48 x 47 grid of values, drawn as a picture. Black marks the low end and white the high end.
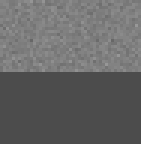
It is made of 2 by 1 panels. Panel 1,1: middling, fine-grained, faint in contrast. Panel 2,1: low, flat.
